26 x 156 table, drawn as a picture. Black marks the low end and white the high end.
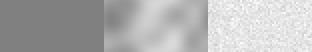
It is made of 1 by 3 panels. Panel 1,1: middling, flat. Panel 1,2: high, smooth. Panel 1,3: very high, fine-grained, faint in contrast.
